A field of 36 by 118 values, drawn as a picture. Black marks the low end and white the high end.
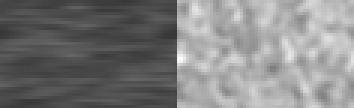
It is made of 1 by 2 panels. Panel 1,1: low, streaked across, faint in contrast. Panel 1,2: high, blotchy.
